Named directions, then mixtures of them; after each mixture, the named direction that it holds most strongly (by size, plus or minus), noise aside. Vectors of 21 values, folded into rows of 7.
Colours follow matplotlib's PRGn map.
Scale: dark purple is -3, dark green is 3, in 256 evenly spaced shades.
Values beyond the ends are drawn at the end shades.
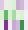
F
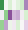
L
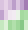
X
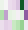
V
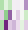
L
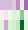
X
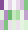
L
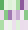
L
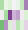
L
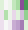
V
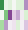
L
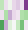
L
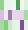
F
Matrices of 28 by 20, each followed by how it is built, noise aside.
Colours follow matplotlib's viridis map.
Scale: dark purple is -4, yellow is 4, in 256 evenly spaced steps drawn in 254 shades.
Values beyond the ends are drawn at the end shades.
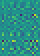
low rank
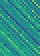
Toeplitz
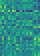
low rank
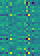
low rank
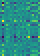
low rank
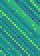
Toeplitz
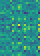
low rank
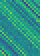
Toeplitz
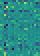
low rank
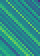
Toeplitz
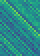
Toeplitz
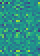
low rank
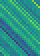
Toeplitz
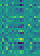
low rank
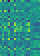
low rank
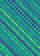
Toeplitz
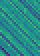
Toeplitz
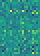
low rank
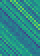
Toeplitz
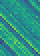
Toeplitz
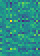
low rank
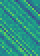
Toeplitz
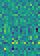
low rank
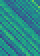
Toeplitz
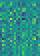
low rank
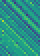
Toeplitz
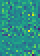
low rank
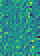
low rank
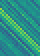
Toeplitz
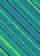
Toeplitz
